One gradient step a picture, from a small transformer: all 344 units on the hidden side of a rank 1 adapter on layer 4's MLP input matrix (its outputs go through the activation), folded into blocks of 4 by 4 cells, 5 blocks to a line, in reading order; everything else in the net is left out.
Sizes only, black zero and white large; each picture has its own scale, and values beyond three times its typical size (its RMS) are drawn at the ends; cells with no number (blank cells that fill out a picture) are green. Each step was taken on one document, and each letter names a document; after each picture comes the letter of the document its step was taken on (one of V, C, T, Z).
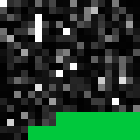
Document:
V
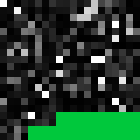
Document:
V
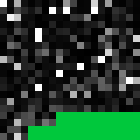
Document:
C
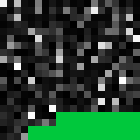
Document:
C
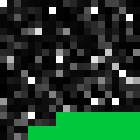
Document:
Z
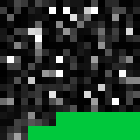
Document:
Z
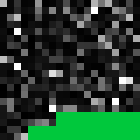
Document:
C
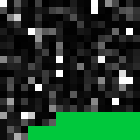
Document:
C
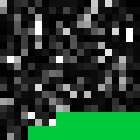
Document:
Z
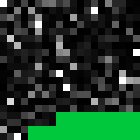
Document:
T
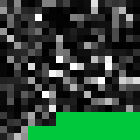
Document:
T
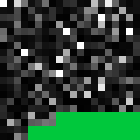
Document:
V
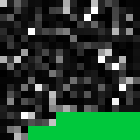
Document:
C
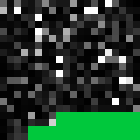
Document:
V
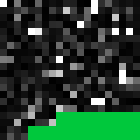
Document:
C
